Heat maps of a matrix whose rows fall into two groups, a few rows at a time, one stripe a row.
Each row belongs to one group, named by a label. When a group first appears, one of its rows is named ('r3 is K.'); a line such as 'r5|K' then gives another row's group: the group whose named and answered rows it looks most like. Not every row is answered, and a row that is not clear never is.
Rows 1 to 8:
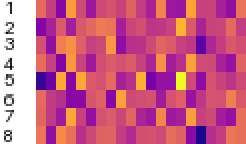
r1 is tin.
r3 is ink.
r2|ink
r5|ink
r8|ink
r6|ink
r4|tin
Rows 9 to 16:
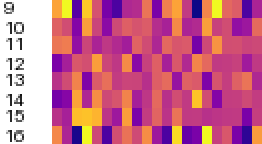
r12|ink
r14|ink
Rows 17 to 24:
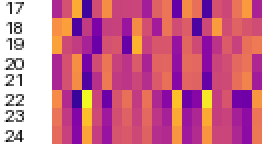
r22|tin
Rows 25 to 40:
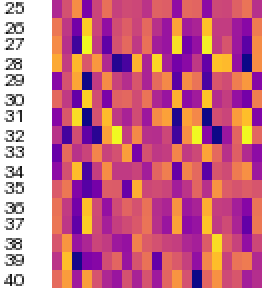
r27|tin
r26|tin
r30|tin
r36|tin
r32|ink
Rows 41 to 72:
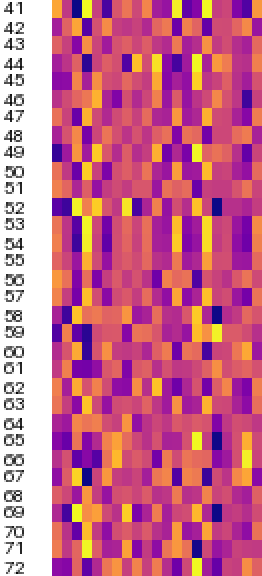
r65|ink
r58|ink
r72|ink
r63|tin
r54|tin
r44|ink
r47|tin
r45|ink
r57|tin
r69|ink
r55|tin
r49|ink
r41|tin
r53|tin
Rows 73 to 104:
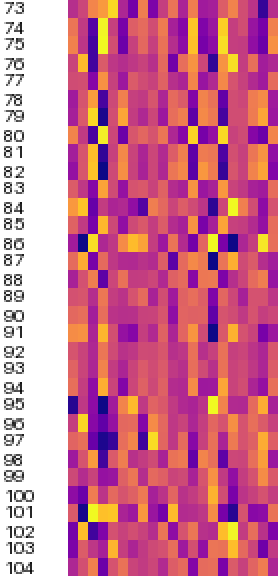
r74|tin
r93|tin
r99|ink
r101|ink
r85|tin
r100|ink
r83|tin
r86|ink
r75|tin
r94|tin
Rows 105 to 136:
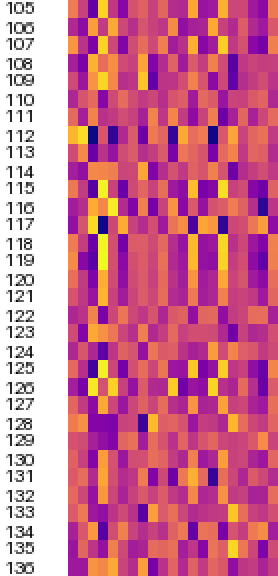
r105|tin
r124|ink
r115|tin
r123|ink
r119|tin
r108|ink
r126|ink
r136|ink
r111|ink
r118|tin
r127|tin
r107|tin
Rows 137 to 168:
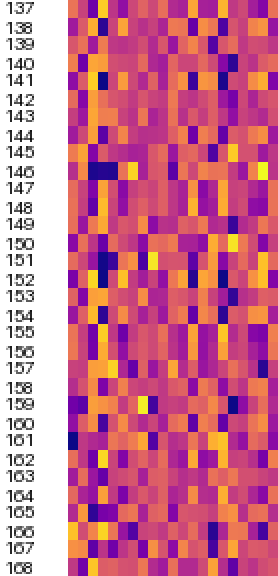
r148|tin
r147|tin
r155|tin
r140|ink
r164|tin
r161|ink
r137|tin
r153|ink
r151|ink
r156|tin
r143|ink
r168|ink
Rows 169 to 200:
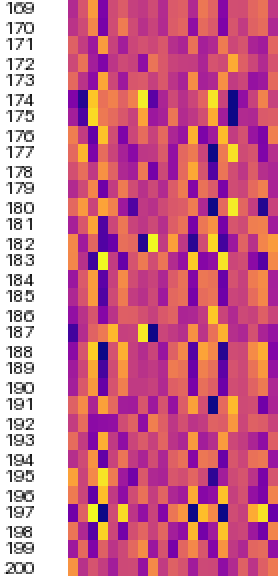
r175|ink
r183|tin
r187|ink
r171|tin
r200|ink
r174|ink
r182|ink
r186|ink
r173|tin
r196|tin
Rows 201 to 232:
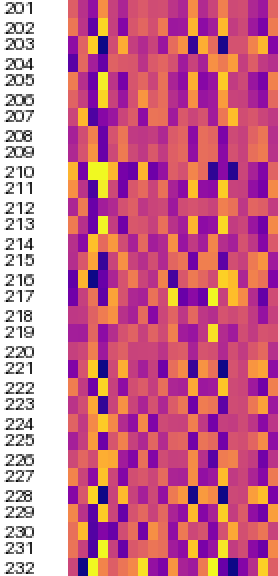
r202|tin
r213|tin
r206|tin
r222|tin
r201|tin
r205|tin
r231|tin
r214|ink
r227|tin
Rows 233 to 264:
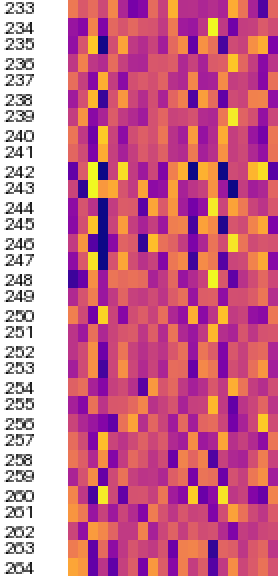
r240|tin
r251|ink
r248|ink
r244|ink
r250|tin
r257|tin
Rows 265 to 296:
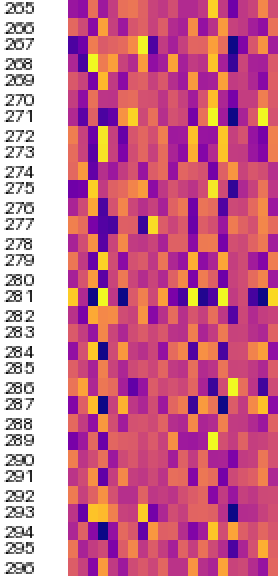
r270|ink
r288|tin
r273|tin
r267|ink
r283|tin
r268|ink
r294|ink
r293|ink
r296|tin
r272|tin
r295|ink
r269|tin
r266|tin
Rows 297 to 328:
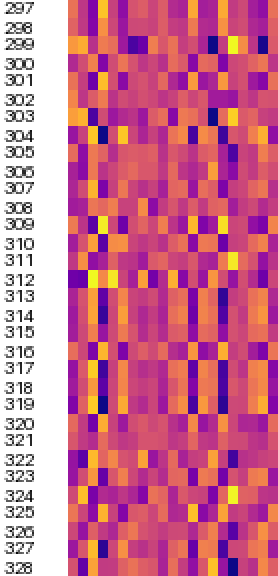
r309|tin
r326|ink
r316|tin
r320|tin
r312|ink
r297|tin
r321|tin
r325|tin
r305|ink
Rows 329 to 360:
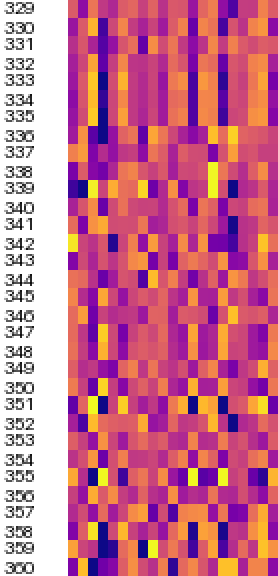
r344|ink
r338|ink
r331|ink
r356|ink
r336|ink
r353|tin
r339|ink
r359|ink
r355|tin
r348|tin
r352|ink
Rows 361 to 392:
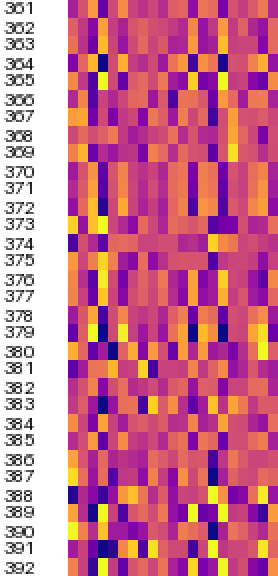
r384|tin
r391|ink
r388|ink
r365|tin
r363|tin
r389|tin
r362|tin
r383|ink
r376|tin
